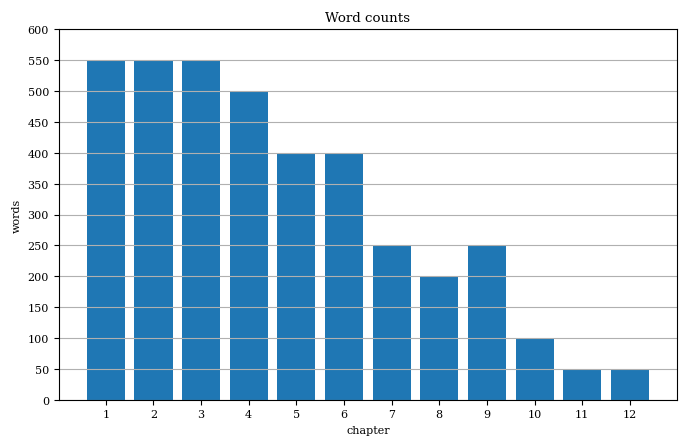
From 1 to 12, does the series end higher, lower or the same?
lower
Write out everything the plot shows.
Title: Word counts
x-axis: chapter, ticks 1 2 3 4 5 6 7 8 9 10 11 12
y-axis: words, ticks 0 50 100 150 200 250 300 350 400 450 500 550 600
Values:
550 550 550 500 400 400 250 200 250 100 50 50
